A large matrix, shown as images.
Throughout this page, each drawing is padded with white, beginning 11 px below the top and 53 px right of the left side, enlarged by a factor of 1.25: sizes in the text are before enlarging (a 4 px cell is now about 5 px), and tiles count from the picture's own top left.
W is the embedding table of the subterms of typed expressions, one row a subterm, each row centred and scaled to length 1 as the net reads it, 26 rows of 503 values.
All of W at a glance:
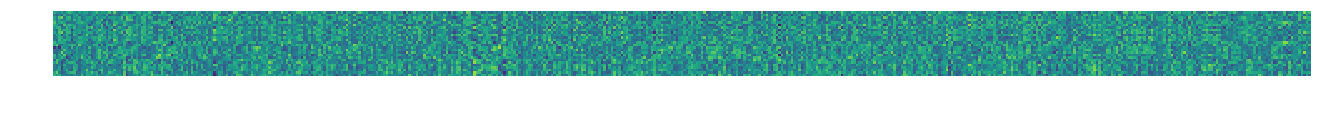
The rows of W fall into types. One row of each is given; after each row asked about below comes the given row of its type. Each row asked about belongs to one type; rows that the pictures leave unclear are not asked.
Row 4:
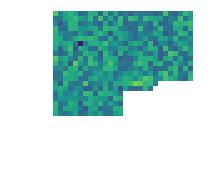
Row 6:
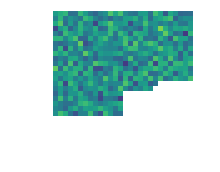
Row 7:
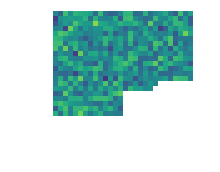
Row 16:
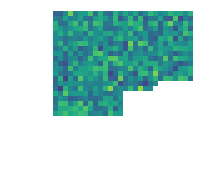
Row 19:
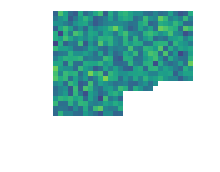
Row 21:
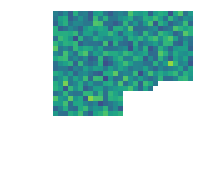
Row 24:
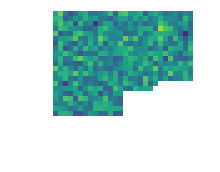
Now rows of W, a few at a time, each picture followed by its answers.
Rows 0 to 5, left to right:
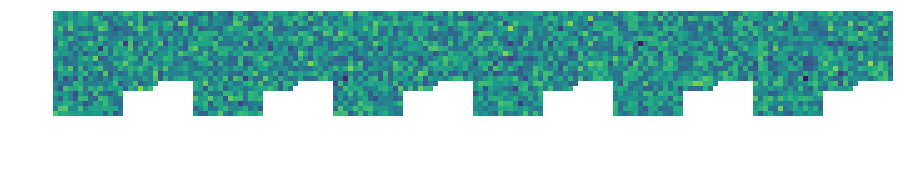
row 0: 24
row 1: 21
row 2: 6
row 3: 6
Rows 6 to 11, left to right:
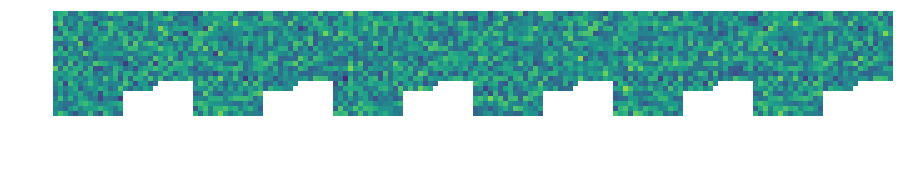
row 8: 6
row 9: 19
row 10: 7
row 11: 7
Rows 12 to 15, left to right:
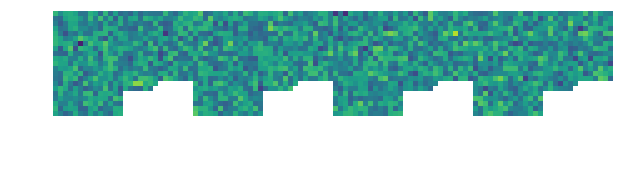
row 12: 4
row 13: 24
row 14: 16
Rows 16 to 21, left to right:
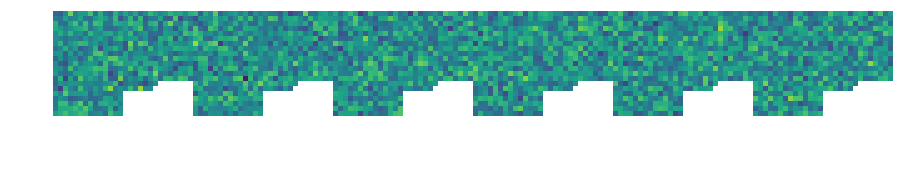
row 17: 4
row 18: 16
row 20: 24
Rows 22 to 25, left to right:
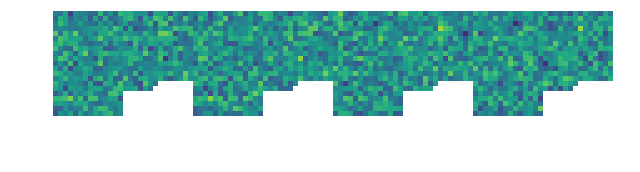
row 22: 21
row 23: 19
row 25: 4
